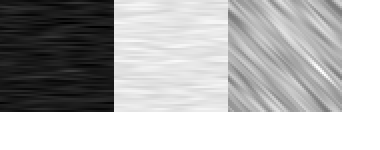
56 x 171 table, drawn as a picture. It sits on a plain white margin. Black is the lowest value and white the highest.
The table splits into one row of 3 panels. Panel 1,1: very low, streaked across, faint in contrast. Panel 1,2: very high, streaked across, faint in contrast. Panel 1,3: high, slanting down to the right.
